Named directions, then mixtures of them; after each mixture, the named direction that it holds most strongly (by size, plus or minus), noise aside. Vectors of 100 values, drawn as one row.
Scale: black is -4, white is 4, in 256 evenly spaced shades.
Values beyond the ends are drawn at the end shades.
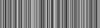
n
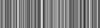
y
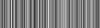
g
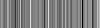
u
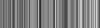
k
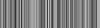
n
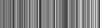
k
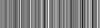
u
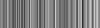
k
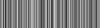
n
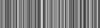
y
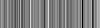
u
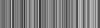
k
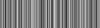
n
